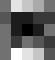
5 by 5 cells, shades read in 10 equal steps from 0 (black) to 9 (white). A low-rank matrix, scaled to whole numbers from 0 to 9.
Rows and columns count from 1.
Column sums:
19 21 20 19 15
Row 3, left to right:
4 1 0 1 4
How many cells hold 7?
2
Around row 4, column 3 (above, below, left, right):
0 8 2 3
